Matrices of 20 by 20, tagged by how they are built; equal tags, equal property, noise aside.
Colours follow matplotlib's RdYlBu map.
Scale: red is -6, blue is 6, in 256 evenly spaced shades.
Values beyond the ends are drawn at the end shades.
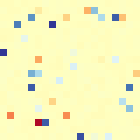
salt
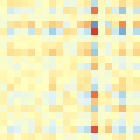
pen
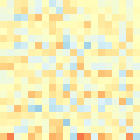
pen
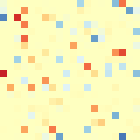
salt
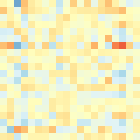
pen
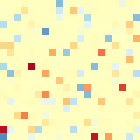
salt
